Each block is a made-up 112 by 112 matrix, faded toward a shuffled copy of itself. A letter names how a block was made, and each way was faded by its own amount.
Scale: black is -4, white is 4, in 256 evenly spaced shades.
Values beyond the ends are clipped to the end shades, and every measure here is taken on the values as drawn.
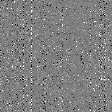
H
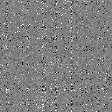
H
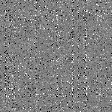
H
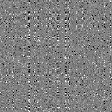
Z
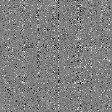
H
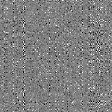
Z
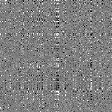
Z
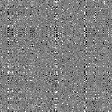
Z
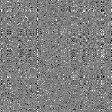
Z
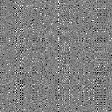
Z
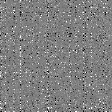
H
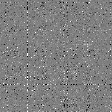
H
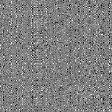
Z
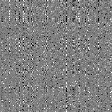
Z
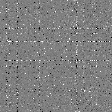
H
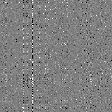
Z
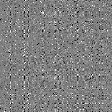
Z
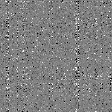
H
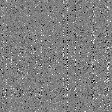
H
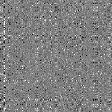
Z
